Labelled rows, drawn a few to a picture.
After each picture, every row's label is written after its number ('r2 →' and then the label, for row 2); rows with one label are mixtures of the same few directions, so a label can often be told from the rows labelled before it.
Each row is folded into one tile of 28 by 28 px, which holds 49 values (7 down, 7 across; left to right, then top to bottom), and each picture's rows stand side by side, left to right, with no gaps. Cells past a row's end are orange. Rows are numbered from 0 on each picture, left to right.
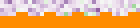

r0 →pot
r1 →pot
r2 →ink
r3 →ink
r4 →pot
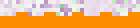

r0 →pot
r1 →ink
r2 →ink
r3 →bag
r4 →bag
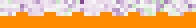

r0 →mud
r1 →pot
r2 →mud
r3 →mud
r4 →pot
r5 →bag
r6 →pot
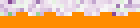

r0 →ink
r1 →ink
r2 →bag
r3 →pot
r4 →ink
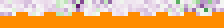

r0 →ink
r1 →bag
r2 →mud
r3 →mud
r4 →pot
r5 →pot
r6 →pot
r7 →bag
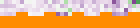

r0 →bag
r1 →mud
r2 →ink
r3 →pot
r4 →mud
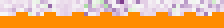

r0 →ink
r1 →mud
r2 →bag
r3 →mud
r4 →pot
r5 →mud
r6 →ink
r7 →pot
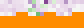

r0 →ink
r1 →pot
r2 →pot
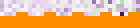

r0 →mud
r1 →ink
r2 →bag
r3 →mud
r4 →ink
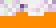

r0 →pot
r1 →mud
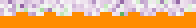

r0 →pot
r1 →ink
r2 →bag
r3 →pot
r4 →ink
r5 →mud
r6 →pot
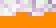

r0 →pot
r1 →mud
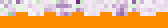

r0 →pot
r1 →pot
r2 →bag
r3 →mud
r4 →bag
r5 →bag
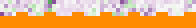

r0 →ink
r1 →bag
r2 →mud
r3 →bag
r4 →ink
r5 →bag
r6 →bag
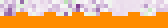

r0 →bag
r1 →bag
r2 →pot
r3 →ink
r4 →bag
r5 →bag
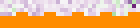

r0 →ink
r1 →bag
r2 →bag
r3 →ink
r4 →mud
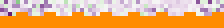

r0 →pot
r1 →ink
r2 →pot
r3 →ink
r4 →mud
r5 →ink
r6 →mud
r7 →bag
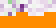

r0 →pot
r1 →bag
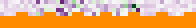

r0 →mud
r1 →pot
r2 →pot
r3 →pot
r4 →pot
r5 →bag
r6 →mud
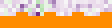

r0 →pot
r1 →ink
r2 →pot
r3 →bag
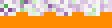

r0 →bag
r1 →pot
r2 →pot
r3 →bag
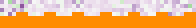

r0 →mud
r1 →bag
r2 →mud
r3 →bag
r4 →mud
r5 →bag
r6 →mud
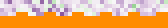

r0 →pot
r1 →bag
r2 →bag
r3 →pot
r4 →pot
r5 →mud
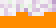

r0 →pot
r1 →mud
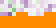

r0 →ink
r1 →pot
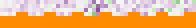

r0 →mud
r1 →pot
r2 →mud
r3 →ink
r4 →bag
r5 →ink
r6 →pot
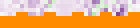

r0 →mud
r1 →mud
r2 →bag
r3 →ink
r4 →bag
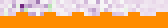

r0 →pot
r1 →mud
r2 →pot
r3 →bag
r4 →ink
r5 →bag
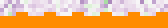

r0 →ink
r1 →bag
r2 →mud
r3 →bag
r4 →ink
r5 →bag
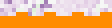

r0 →pot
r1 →ink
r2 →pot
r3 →ink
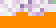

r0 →pot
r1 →mud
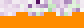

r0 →mud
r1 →mud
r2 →ink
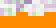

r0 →bag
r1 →bag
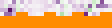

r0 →bag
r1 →bag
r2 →bag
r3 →ink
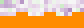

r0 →bag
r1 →pot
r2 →ink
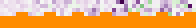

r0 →pot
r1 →mud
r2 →ink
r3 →bag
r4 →pot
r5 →mud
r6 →mud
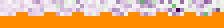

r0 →mud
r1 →pot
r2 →mud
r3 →pot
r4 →pot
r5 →bag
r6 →bag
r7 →ink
